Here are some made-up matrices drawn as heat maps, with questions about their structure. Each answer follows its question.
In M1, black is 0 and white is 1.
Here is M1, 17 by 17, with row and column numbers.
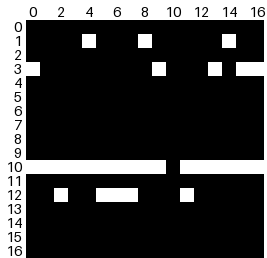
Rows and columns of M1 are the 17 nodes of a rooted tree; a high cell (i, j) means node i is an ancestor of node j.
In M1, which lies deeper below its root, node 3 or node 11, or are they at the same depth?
node 11
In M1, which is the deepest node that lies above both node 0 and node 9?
3
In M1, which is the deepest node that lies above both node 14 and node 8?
1
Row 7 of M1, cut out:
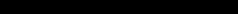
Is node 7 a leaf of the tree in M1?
yes
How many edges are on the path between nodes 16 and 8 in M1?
4
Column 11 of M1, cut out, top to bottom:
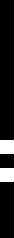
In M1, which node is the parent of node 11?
12
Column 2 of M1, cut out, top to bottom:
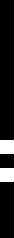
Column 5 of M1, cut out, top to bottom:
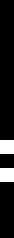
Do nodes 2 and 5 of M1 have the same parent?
yes
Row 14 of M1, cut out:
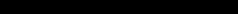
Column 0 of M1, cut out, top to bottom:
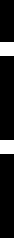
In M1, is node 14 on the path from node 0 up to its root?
no
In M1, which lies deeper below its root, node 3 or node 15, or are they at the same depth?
node 15
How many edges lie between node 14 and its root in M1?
2
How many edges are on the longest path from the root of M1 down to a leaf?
2
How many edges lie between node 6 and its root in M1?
2
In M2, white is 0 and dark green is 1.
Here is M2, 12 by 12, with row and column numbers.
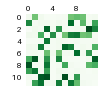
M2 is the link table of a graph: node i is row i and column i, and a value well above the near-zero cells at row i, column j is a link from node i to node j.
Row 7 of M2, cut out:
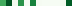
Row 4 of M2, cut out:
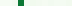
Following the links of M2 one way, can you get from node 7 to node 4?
yes
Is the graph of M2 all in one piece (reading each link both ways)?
yes
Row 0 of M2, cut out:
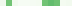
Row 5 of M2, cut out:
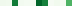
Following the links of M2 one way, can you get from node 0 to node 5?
yes
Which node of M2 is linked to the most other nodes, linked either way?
node 3
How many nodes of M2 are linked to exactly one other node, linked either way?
1
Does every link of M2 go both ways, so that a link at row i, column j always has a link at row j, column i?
yes
